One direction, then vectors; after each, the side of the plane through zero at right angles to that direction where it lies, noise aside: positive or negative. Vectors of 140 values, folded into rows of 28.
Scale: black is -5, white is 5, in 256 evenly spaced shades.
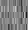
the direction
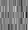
positive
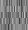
positive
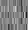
positive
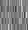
negative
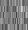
negative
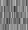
negative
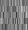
negative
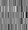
positive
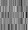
positive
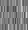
negative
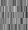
positive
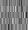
positive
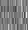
negative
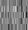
positive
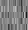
positive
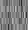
positive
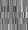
negative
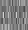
negative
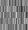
positive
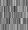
negative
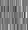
negative
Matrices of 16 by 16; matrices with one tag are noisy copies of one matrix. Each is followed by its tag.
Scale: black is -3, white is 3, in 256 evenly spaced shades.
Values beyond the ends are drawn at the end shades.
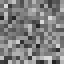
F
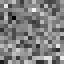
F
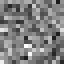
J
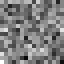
J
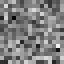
F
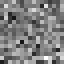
F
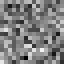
J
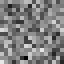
J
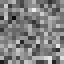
F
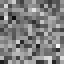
F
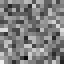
J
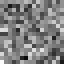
J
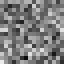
J
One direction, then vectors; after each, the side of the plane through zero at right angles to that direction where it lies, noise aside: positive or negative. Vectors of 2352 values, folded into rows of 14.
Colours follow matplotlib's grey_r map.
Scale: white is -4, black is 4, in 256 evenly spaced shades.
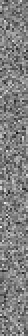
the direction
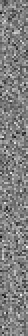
positive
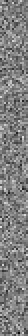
positive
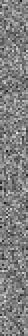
negative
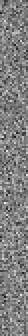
positive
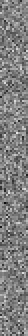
negative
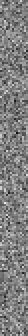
positive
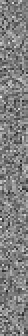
positive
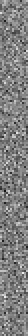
negative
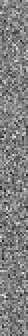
negative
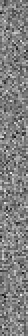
positive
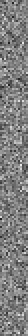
negative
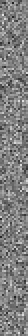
negative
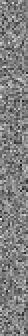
positive
